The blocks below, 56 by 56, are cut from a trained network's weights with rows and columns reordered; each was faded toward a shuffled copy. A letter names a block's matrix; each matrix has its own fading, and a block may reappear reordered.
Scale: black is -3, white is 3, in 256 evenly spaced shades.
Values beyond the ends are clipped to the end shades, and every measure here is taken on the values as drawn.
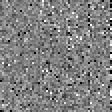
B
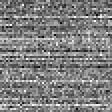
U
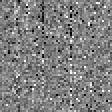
B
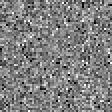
B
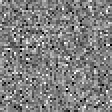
B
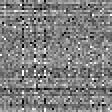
U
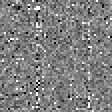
B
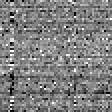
U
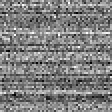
U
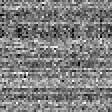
U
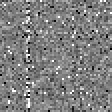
B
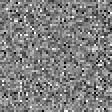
B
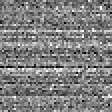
U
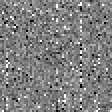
B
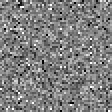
B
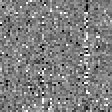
B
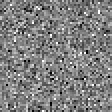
B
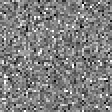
B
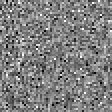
B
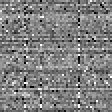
U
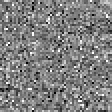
B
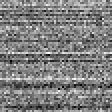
U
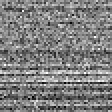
U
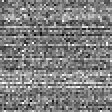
U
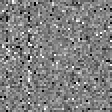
B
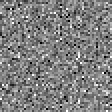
B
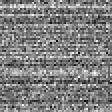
U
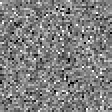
B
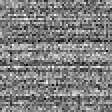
U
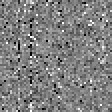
B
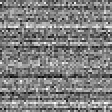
U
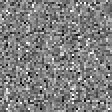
B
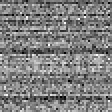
U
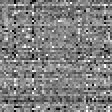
U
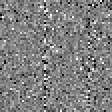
B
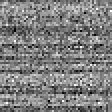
U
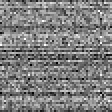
U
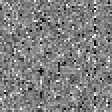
B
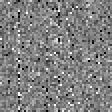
B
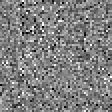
B
